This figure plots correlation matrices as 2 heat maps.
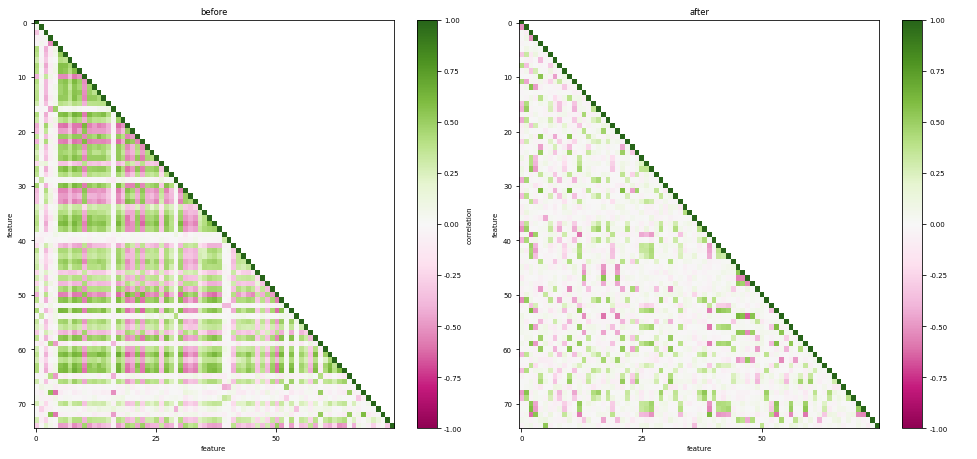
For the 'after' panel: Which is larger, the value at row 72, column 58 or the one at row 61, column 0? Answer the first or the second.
the first
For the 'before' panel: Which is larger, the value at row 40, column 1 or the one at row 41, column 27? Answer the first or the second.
the first
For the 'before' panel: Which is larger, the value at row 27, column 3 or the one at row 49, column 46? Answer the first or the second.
the first
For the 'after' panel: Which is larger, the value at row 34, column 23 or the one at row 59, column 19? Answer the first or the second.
the first
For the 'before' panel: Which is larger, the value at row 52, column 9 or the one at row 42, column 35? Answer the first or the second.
the second
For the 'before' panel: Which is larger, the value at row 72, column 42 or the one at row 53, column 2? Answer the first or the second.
the first
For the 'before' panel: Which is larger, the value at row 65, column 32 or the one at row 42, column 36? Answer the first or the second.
the second
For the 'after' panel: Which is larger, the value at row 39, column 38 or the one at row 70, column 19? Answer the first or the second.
the first
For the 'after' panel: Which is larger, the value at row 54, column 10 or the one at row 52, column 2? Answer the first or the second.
the first
